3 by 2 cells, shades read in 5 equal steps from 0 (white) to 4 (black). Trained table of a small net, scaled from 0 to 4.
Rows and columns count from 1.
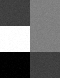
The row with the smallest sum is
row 2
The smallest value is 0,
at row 2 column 1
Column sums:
7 7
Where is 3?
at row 1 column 1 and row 3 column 2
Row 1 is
3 2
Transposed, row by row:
3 0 4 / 2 2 3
